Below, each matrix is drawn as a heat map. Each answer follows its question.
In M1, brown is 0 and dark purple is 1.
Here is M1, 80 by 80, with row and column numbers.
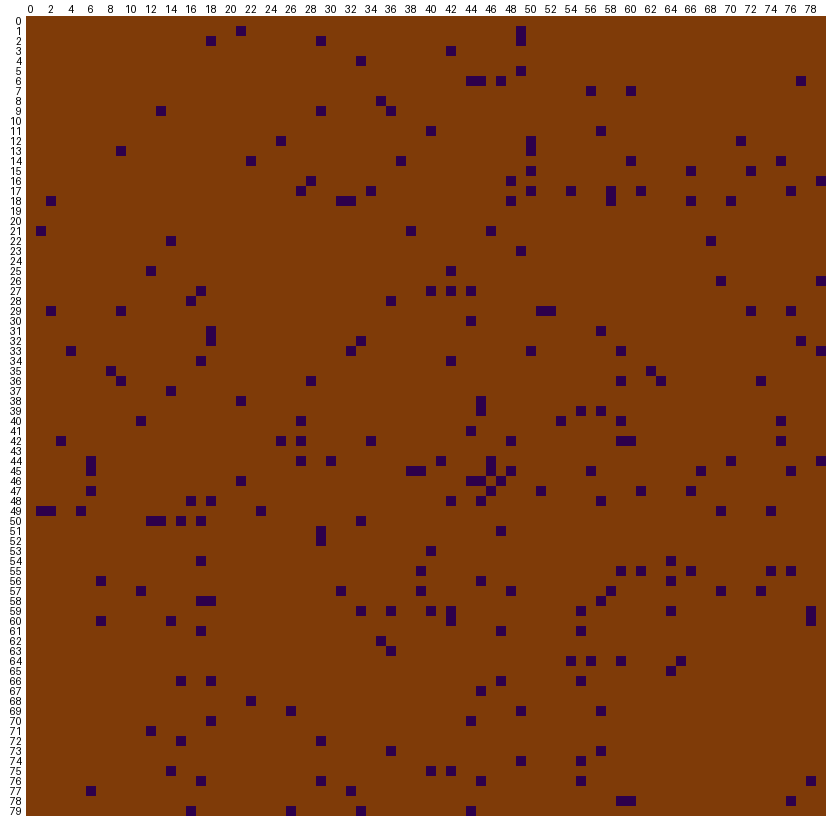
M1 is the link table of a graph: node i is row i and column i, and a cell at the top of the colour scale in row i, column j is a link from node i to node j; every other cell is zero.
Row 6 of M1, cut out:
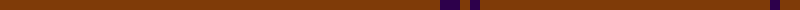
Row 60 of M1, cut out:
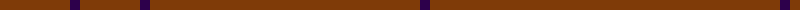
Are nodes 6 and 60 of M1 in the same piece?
yes
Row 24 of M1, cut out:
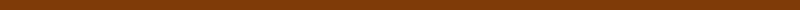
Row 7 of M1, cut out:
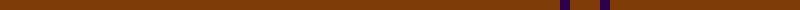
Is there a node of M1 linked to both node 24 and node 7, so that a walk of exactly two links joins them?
no
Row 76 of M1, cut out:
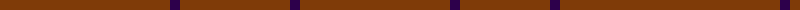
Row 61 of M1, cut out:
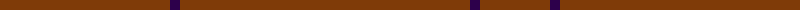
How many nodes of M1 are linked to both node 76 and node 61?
2
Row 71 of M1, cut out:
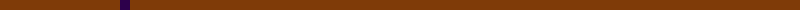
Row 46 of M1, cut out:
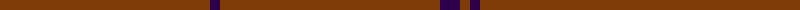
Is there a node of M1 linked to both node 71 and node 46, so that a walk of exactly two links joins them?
no
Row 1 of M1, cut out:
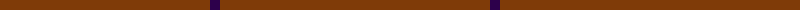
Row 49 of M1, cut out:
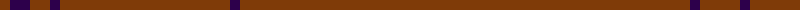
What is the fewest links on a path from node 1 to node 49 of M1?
1
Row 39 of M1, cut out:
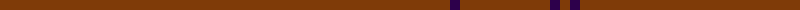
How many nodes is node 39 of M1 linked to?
3
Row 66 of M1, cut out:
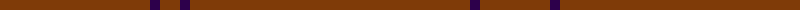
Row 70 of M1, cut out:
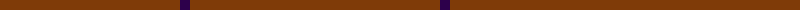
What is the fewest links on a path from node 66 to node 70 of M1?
2
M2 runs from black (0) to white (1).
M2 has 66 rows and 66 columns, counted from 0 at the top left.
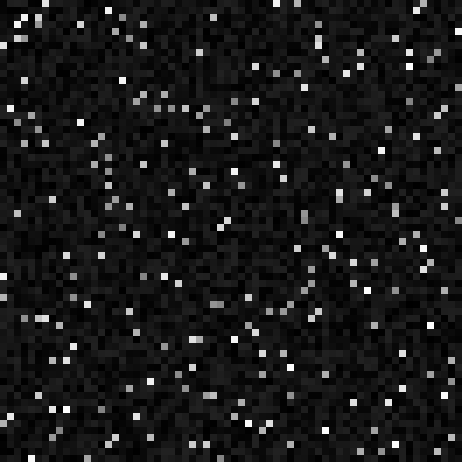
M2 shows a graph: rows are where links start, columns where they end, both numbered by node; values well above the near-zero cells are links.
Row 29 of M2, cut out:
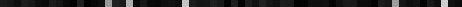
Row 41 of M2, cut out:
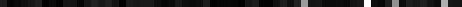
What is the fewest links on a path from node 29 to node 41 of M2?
2
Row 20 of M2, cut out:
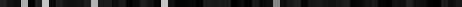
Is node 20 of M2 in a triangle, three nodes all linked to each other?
yes
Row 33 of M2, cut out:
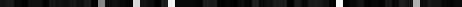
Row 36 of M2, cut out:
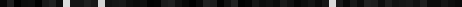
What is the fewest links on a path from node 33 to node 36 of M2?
2
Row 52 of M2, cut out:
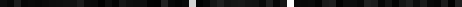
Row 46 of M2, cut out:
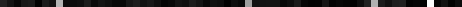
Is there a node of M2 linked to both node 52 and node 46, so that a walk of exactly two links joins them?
no
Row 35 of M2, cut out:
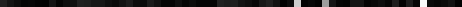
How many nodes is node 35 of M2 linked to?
3
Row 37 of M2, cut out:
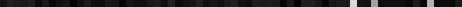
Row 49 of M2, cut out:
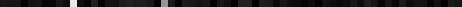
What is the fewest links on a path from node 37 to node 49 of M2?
6
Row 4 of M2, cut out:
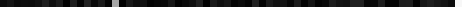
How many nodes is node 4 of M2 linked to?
2
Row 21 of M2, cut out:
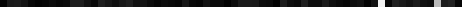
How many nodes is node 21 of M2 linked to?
2
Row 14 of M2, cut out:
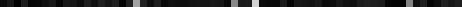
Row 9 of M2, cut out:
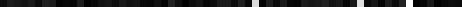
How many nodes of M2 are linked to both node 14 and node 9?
2
